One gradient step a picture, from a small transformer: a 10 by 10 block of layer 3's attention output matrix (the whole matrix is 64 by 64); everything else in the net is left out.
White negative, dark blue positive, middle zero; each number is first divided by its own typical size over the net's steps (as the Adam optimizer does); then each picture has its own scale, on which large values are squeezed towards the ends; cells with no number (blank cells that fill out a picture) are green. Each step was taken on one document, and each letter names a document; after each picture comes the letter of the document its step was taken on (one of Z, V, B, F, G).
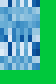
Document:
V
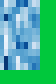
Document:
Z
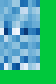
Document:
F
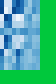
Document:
F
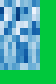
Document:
Z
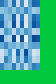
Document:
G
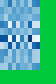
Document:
V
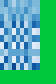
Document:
G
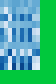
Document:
V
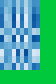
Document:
G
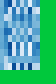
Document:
V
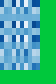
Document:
G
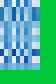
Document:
G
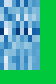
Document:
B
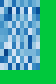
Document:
V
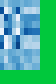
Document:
F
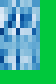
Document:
B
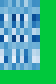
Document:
G
